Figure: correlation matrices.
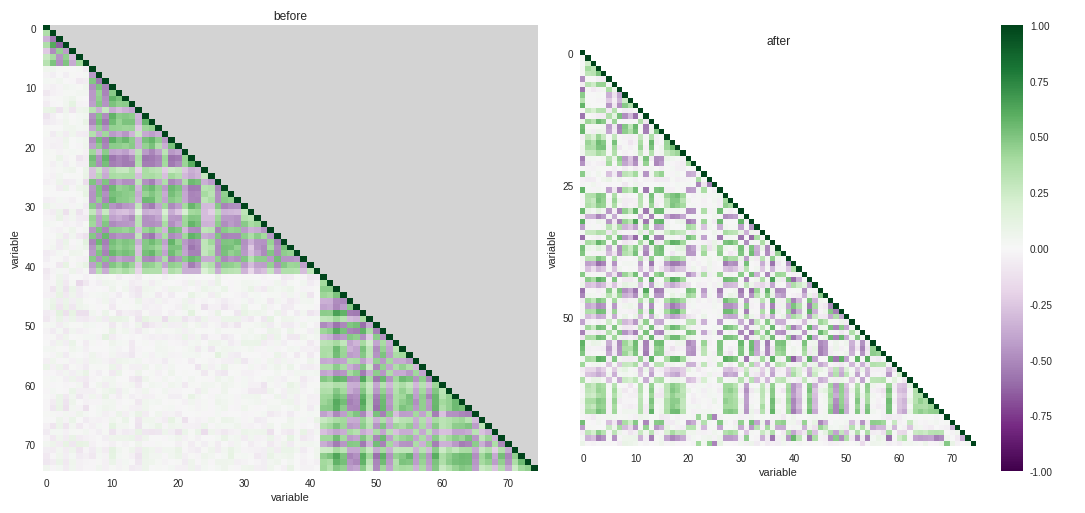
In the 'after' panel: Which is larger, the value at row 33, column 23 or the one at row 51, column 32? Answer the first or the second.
the first
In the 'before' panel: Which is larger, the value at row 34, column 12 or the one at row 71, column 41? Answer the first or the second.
the first
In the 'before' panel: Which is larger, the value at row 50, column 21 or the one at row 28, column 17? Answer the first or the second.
the second
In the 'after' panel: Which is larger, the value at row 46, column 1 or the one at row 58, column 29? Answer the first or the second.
the second
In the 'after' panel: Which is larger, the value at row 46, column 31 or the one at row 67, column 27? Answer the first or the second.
the second
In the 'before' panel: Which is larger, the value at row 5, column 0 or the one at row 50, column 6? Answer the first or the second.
the first
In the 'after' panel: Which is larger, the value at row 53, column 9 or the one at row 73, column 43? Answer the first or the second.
the first
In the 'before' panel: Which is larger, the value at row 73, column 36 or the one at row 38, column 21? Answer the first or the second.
the first
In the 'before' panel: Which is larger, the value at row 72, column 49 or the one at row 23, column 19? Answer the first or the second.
the first
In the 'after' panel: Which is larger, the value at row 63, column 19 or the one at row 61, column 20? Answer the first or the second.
the first
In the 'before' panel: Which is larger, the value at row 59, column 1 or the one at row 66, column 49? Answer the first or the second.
the second
